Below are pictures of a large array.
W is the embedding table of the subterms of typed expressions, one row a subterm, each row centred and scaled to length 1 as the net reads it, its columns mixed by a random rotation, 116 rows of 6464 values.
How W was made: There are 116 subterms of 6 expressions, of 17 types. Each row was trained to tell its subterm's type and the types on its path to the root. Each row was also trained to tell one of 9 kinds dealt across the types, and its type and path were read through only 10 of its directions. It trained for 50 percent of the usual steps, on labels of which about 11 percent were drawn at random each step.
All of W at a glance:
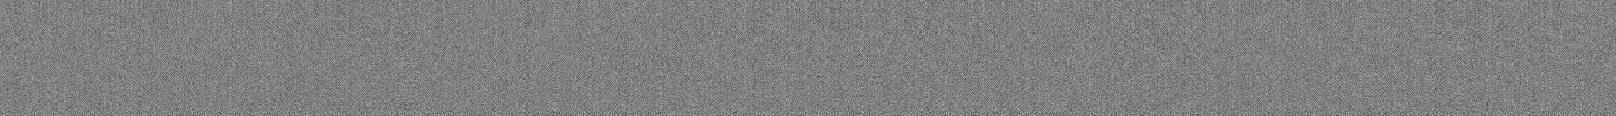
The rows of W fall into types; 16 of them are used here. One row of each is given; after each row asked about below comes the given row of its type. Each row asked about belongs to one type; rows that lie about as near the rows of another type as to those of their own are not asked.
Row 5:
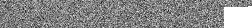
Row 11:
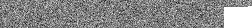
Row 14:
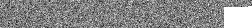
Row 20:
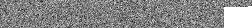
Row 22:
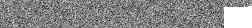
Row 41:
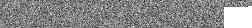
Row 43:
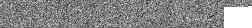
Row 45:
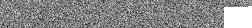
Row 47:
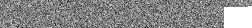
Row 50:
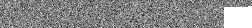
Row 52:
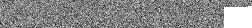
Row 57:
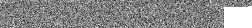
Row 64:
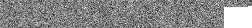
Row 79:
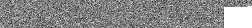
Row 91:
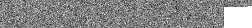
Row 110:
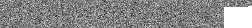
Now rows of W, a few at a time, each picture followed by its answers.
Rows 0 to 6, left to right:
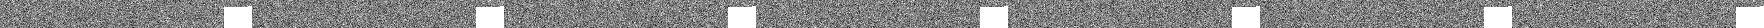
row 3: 47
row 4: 64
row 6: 47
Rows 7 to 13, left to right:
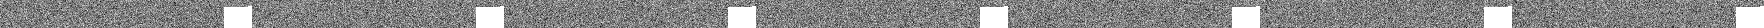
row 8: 52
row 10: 47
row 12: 22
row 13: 5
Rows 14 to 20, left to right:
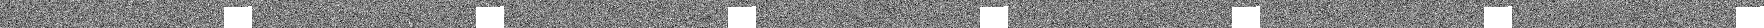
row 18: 50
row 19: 57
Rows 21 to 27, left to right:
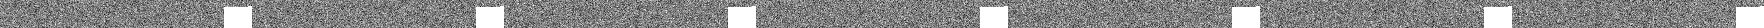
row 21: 57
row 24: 43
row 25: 91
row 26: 22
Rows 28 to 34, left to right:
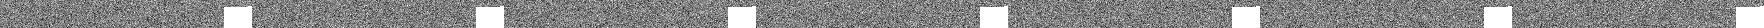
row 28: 45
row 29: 110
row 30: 5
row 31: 52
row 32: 64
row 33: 11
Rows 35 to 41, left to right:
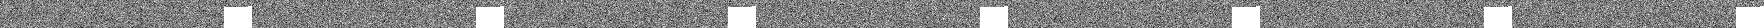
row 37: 47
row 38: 43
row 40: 43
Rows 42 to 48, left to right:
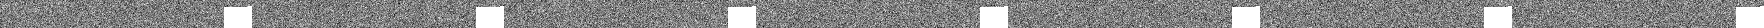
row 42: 91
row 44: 20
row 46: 91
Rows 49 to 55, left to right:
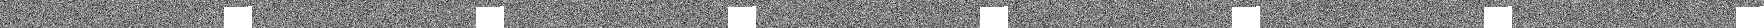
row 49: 64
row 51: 57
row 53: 5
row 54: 45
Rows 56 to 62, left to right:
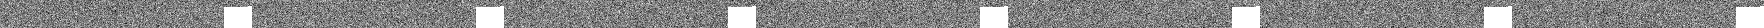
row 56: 79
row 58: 50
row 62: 50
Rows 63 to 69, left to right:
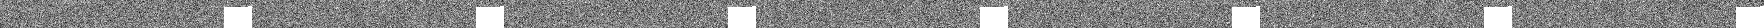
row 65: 57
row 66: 22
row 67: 41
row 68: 22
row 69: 64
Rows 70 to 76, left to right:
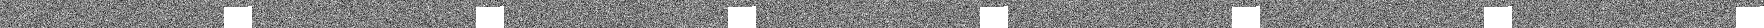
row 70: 5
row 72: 20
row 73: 110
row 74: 52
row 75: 5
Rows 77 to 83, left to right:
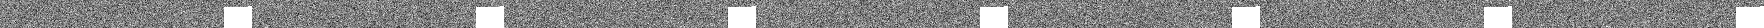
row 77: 79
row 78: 47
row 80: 50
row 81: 20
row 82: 20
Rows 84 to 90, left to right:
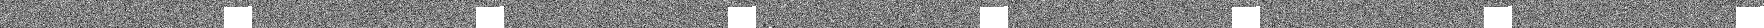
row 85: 79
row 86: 110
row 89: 64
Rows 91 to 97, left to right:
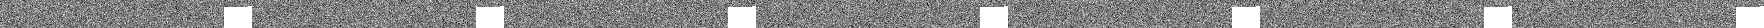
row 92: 43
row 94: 5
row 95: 57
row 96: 47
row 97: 20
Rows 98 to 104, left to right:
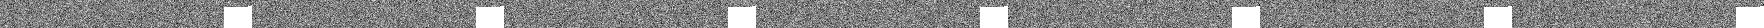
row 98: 64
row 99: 43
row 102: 14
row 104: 14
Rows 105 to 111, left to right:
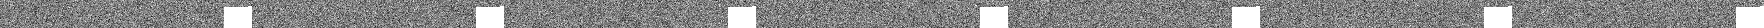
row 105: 43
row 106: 52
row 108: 45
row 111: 52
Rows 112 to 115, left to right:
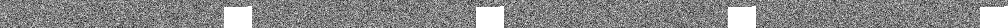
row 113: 79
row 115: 45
